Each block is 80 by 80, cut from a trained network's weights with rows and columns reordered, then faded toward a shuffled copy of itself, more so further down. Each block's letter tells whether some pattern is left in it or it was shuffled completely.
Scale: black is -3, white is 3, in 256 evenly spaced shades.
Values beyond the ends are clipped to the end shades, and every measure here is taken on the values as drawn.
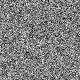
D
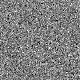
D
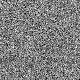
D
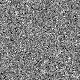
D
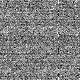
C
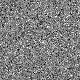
D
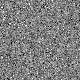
D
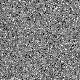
C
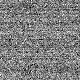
C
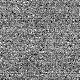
C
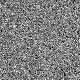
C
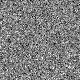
D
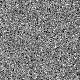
D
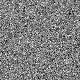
D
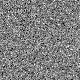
D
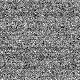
C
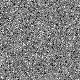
D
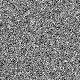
D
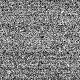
C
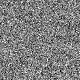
C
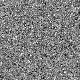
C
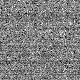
C
